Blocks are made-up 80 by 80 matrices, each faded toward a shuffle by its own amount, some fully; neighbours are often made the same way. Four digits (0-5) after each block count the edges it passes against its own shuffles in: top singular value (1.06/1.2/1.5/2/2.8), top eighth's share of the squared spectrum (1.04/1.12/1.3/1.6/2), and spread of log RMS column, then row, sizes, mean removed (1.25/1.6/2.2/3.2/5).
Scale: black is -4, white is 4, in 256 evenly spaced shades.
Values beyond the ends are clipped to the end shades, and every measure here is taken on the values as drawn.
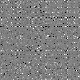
4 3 2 2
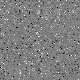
3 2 1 1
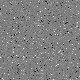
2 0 0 0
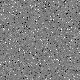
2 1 0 0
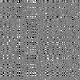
5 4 3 3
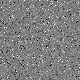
0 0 0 0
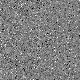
0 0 1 0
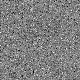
0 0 0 0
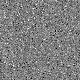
0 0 0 0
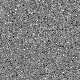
0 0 0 0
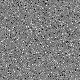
0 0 0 0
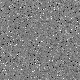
0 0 0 0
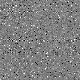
3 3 1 1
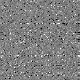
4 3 1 2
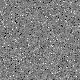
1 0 0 0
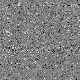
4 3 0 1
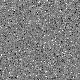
2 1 0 0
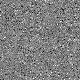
3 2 0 0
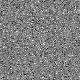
3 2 1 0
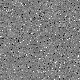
2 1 0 0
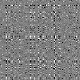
5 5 3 3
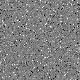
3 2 0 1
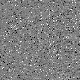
3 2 1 0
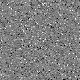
3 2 0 0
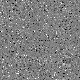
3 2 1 0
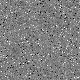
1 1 0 0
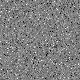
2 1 0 0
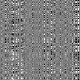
5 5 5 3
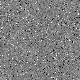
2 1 0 0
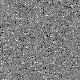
2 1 0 0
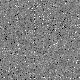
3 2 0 0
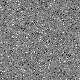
2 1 0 0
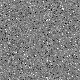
2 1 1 0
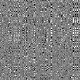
4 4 3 2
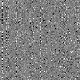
4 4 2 1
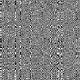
5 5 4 3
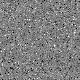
2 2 0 0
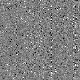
3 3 2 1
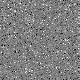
2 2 1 0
